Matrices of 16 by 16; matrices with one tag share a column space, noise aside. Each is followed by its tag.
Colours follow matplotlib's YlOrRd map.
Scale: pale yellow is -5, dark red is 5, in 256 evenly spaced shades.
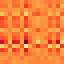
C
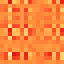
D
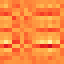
C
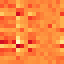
C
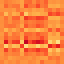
C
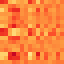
D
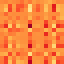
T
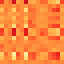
D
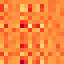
T
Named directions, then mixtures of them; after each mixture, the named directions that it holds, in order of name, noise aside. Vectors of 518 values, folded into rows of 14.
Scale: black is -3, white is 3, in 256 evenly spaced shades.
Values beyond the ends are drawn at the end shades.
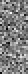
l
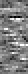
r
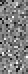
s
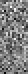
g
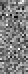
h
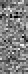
h, r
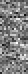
l, r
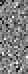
s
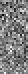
g, h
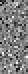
s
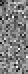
h, s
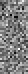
h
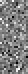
s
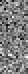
l, s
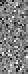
s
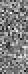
g, l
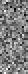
g, l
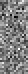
h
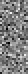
l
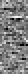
l, r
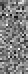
h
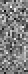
g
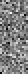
l
